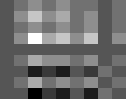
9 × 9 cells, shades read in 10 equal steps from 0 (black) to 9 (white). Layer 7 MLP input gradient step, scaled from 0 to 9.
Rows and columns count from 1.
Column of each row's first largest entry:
3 3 3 3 1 3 8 3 8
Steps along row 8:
up up down up down up down up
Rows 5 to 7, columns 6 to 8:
3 3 3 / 4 5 3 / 3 2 4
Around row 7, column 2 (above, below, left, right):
4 4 3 1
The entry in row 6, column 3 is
6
